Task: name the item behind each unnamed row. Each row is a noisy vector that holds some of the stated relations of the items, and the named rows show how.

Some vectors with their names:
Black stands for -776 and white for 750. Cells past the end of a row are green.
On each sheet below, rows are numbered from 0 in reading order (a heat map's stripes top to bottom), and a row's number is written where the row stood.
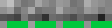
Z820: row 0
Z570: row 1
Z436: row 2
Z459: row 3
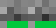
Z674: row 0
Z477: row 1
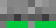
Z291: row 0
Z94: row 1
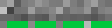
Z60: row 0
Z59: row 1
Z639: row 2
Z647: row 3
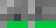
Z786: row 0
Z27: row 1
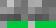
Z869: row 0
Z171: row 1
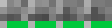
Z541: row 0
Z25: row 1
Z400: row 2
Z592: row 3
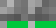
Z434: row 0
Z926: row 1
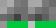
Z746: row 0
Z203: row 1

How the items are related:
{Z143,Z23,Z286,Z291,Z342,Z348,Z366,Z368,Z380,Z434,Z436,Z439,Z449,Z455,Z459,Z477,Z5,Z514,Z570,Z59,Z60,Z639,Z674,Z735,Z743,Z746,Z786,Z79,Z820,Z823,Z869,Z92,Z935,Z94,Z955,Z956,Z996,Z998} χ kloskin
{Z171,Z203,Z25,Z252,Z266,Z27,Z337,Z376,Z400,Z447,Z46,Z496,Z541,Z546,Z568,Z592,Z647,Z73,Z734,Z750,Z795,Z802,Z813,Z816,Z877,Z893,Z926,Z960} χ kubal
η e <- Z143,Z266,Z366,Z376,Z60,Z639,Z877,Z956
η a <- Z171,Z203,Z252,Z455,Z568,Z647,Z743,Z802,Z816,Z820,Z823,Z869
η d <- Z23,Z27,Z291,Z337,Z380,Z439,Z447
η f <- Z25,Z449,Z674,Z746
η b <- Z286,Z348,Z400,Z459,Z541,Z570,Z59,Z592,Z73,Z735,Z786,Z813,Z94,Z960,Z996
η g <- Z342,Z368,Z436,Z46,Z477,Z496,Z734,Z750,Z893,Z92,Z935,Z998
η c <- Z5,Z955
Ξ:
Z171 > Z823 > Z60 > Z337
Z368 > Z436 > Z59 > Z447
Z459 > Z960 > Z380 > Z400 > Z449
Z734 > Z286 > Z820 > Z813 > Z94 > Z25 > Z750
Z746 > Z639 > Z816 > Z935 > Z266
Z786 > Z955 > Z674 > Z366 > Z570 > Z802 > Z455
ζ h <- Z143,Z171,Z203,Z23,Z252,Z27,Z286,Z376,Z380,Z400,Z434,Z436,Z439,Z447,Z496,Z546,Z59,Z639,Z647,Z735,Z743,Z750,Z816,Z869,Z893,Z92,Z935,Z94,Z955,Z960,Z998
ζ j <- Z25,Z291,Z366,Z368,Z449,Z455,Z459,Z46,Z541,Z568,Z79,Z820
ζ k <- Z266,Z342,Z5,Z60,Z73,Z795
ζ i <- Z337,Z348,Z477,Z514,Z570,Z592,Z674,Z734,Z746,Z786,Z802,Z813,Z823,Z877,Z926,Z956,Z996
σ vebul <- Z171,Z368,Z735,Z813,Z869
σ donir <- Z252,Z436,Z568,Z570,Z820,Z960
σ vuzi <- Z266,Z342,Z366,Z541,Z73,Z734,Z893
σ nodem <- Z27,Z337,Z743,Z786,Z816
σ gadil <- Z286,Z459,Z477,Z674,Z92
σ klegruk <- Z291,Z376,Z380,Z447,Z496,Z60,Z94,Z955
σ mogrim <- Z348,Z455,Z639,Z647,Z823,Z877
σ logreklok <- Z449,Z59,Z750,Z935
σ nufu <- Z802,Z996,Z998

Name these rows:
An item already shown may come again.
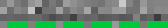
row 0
Z639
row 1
Z60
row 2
Z94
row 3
Z380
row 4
Z743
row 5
Z291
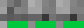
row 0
Z496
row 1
Z368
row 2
Z368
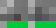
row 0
Z514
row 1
Z960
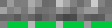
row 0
Z998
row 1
Z546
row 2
Z568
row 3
Z743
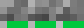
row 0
Z816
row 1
Z25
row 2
Z802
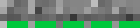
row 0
Z926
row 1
Z337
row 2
Z291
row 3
Z955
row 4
Z286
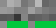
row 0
Z449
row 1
Z955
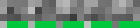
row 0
Z813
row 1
Z266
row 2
Z79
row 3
Z252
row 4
Z366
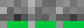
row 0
Z477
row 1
Z734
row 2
Z92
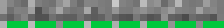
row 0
Z893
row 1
Z592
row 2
Z143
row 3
Z750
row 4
Z46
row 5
Z541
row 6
Z823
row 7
Z935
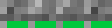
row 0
Z376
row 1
Z434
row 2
Z956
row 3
Z376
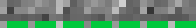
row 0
Z447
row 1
Z735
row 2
Z795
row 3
Z59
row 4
Z5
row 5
Z877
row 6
Z802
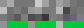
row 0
Z342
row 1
Z455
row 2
Z73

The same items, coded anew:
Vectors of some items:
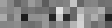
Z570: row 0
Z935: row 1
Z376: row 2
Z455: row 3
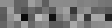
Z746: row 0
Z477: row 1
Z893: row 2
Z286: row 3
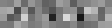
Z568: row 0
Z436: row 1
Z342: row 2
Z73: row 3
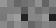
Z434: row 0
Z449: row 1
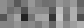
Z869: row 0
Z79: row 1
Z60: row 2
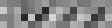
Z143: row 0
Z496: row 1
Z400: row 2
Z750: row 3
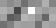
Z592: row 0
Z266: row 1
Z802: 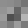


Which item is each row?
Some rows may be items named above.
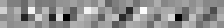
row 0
Z956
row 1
Z366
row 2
Z447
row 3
Z877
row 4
Z496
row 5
Z266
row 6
Z447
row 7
Z813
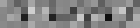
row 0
Z514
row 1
Z956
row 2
Z816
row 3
Z674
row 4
Z647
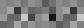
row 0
Z46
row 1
Z743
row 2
Z46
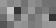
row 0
Z734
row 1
Z59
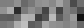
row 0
Z171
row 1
Z750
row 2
Z998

